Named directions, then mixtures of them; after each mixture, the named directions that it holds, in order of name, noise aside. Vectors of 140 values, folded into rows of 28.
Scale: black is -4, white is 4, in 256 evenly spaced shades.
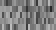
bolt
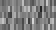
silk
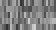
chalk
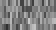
chalk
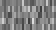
silk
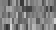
bolt, chalk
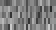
bolt, silk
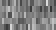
bolt, chalk, silk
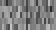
bolt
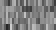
bolt, chalk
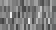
bolt, chalk, silk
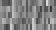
bolt, chalk, silk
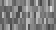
bolt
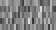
bolt, chalk, silk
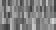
chalk, silk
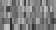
bolt, chalk, silk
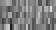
bolt, chalk, silk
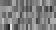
bolt, chalk, silk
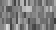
bolt, chalk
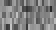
bolt, chalk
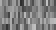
chalk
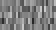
silk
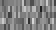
silk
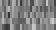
chalk, silk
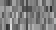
bolt, chalk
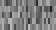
bolt, silk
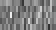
bolt, chalk, silk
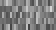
bolt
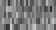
bolt, chalk, silk
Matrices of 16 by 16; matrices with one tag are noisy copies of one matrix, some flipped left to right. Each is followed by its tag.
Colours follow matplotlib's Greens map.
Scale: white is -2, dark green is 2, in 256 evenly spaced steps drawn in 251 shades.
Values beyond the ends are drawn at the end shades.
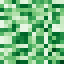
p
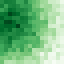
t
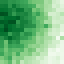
t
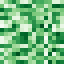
p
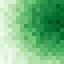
t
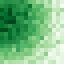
t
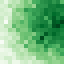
t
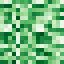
p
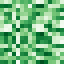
p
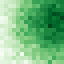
t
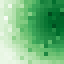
t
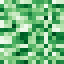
p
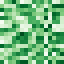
p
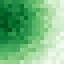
t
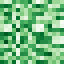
p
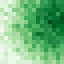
t
